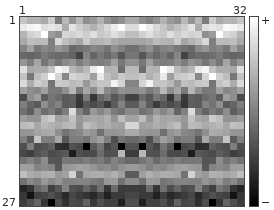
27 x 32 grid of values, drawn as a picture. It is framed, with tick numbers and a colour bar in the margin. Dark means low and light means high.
The field climbs toward the top. Horizontal stripes repeat 4 times down the table. It is mirror symmetric from left to right. The values follow a bell shape. No row or column stands out.
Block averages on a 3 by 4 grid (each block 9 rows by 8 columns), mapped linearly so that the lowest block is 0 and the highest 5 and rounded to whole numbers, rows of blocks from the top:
5555 / 3333 / 0000
